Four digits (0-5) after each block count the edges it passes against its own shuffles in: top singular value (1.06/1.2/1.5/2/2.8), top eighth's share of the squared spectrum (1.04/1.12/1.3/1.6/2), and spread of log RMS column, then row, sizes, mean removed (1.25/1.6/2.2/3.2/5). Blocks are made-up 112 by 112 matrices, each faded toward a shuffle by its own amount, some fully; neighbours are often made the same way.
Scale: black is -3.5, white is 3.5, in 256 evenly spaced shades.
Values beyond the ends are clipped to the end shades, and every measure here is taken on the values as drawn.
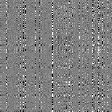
4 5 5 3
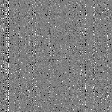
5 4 3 1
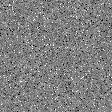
0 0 0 0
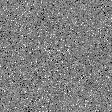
0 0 0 0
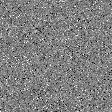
0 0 0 1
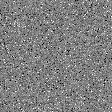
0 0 0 0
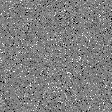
3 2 1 0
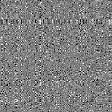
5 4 3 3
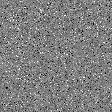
2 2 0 0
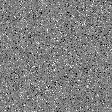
2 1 0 0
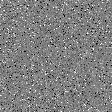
1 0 0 0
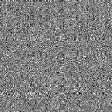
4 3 2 2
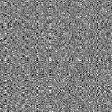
5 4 3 3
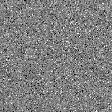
3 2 1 1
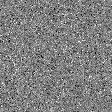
2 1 0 0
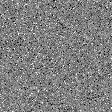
2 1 0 0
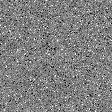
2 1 0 0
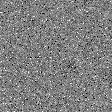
0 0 0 0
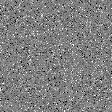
3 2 1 0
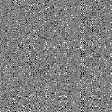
4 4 3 2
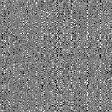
5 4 3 2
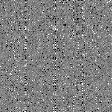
4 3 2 1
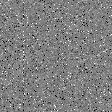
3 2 1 0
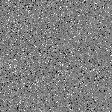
2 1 0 0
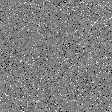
0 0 0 0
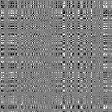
5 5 4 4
